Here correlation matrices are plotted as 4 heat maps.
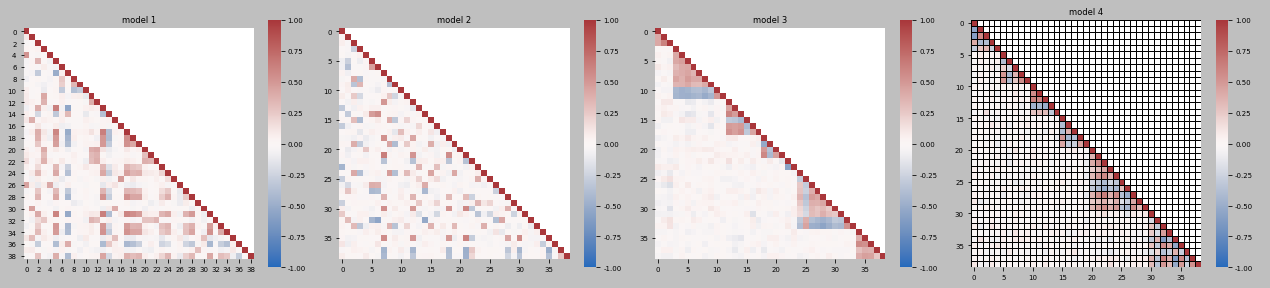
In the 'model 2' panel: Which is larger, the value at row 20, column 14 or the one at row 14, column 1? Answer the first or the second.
the first
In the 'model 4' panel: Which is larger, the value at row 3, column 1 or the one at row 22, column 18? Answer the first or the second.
the second
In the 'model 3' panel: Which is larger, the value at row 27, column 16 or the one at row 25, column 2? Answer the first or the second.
the second
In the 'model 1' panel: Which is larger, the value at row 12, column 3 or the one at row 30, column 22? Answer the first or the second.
the first
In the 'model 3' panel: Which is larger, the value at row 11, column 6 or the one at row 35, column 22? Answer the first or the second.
the second
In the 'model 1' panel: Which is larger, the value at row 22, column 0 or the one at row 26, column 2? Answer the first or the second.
the first
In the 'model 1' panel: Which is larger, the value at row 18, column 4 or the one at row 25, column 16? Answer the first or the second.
the second
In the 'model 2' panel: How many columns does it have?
39
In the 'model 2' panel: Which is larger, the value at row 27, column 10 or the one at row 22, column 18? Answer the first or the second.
the first
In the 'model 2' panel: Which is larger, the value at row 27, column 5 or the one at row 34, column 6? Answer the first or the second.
the second
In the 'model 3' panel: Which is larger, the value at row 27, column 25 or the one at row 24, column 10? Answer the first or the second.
the second
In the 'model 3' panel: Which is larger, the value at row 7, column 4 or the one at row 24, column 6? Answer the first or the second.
the first
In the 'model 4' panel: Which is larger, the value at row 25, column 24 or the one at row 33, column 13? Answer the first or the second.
the second
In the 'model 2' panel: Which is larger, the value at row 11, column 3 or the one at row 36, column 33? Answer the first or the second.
the second
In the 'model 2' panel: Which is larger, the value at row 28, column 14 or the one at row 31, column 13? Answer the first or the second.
the first
